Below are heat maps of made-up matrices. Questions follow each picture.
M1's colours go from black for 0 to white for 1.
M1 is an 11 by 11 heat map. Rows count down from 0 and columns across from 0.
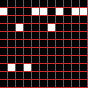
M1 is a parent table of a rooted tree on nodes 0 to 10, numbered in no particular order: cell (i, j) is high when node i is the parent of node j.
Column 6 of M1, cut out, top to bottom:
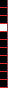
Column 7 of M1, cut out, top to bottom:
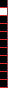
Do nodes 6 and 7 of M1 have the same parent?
no
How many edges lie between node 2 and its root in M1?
2
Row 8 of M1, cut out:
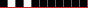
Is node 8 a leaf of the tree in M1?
no
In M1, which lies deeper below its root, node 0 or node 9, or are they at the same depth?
the same depth
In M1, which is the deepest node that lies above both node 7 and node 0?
1
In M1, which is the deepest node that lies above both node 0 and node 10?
1
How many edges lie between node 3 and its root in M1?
1
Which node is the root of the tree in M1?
8
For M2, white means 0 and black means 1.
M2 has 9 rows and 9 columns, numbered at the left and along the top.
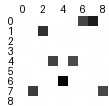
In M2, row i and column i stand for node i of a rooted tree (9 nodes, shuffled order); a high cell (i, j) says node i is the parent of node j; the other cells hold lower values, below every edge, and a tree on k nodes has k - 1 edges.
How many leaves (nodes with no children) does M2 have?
4
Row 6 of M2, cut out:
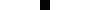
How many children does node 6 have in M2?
1
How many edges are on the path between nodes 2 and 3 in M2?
6
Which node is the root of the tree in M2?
0
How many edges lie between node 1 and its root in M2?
2
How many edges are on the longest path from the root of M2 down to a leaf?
3
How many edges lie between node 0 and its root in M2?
0
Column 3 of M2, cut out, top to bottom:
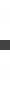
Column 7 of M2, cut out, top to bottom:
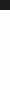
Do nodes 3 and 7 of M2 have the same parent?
no
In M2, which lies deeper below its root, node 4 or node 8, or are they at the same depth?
the same depth
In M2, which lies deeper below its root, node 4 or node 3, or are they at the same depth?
node 3
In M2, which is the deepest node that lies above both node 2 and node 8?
7
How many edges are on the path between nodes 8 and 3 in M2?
5
